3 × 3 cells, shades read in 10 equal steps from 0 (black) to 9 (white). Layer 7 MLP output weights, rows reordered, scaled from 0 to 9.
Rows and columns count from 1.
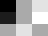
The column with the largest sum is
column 3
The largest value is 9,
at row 2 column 3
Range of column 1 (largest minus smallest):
6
